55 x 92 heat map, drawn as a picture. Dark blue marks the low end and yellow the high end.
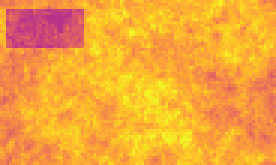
Odd patch: lower, in the top left. Stripes: none. Ninth with the lowest average: top left. Average level on the scale: 80%. Histogram: skewed, a long tail of low values.
